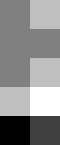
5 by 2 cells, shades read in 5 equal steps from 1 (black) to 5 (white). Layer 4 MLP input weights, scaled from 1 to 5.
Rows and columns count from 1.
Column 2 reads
4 3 4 5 2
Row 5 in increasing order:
1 2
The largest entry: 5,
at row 4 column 2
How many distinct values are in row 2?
1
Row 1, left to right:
3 4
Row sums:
7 6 7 9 3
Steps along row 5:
up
